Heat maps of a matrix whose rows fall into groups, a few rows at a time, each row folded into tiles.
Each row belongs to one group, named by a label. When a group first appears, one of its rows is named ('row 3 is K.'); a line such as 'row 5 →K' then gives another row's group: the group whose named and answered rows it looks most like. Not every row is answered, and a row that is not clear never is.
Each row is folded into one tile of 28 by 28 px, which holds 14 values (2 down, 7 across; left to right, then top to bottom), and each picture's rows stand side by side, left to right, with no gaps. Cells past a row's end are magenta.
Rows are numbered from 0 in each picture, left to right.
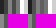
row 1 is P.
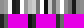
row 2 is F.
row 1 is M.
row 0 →F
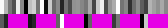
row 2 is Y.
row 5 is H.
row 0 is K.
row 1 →M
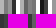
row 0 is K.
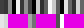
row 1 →P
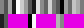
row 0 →K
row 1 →H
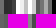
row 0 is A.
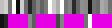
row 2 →F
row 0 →M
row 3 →Y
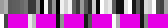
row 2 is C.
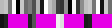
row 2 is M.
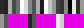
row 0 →P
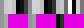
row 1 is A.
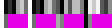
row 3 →C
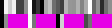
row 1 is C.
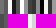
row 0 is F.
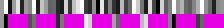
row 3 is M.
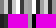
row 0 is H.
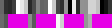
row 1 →P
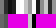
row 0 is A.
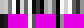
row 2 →C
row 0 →M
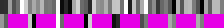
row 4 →M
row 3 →H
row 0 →P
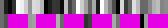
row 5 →H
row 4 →P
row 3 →K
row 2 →P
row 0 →A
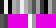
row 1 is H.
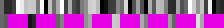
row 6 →P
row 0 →A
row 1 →M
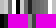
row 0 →M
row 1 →P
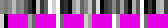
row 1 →P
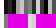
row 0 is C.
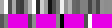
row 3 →Y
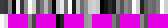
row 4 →P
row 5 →P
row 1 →K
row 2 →M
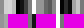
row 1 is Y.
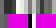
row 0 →A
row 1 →Y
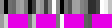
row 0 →Y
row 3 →A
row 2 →Y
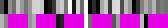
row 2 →M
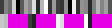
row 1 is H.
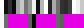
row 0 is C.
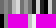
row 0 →H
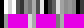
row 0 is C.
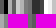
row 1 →A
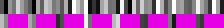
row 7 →K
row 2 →K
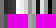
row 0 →A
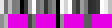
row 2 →C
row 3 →A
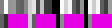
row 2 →C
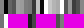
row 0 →Y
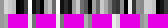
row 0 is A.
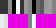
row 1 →Y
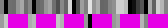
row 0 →Y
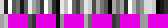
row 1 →K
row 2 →C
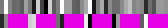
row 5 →Y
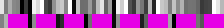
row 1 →C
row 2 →M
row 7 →A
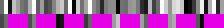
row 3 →F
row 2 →M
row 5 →P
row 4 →Y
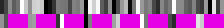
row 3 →C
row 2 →Y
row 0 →P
